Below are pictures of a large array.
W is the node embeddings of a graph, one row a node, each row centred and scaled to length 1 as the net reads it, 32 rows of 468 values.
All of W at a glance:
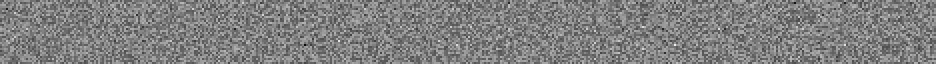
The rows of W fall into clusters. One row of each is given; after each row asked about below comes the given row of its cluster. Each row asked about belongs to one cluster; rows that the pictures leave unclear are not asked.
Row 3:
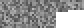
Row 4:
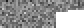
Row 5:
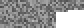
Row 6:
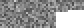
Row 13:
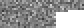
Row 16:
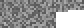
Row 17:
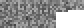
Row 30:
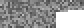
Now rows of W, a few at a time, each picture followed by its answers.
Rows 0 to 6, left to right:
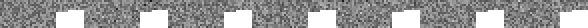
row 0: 16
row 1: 5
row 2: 17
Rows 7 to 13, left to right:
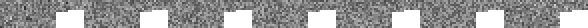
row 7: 17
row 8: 30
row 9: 6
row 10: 5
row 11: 30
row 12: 16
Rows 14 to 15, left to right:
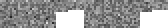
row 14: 17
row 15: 3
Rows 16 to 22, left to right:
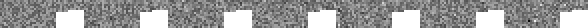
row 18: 6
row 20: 4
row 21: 3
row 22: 5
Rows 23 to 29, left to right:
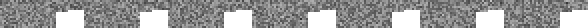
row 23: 4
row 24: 13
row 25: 16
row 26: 4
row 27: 16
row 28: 30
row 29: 3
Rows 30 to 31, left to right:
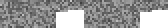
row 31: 5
